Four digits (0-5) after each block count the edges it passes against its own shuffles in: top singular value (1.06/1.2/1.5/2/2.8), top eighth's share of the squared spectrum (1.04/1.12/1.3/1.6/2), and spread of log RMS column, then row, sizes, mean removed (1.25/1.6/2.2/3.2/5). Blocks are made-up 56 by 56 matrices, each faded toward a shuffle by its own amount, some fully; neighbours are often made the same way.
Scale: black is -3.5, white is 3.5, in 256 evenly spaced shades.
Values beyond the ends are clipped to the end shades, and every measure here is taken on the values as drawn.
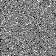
0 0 0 0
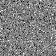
1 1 0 0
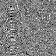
3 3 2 1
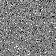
1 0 0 0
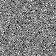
0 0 0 0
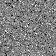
0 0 0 0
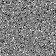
0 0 0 0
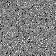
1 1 0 0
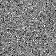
1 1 0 0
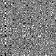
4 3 2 1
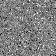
1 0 0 0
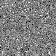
2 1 1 0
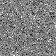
1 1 0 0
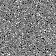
0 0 0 0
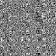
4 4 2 2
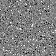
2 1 0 0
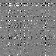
3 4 3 3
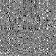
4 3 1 1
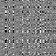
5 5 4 3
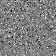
1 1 0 1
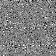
1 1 0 2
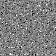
0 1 0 1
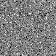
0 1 0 1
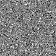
1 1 0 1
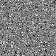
0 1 0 1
